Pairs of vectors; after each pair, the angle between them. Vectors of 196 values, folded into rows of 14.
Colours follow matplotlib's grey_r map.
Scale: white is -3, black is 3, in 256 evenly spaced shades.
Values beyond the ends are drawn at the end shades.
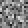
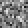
nearly parallel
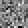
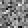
nearly parallel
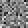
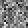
partly opposed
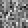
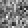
partly aligned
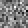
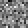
partly aligned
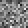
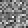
partly aligned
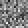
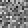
orthogonal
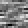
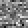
partly aligned
